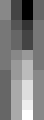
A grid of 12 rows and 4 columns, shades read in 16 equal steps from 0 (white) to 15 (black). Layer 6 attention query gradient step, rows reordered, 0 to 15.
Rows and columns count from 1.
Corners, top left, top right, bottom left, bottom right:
7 9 9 7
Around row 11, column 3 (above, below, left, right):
2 0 5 7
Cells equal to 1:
1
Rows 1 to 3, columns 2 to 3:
11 15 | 11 15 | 10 12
